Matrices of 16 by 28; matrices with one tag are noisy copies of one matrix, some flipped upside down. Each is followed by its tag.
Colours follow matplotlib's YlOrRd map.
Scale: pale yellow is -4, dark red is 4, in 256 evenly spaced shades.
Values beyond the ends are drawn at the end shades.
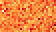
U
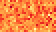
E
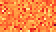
U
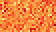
U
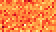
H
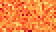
H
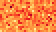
E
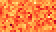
E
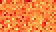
H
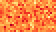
E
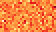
U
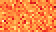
U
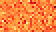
U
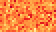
E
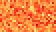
E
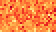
E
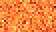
U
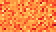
U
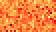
E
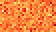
U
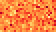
E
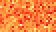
E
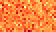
H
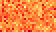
H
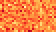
H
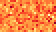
E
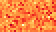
E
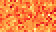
E
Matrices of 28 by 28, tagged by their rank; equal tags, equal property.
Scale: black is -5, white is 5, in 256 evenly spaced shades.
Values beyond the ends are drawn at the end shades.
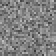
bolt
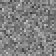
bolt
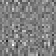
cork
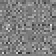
cork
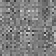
cork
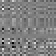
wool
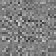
cork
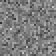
bolt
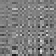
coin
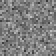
bolt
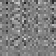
coin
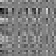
wool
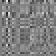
wool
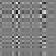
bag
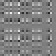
bag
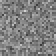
bolt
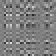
wool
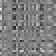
coin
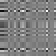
bag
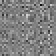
cork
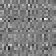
coin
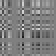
bag
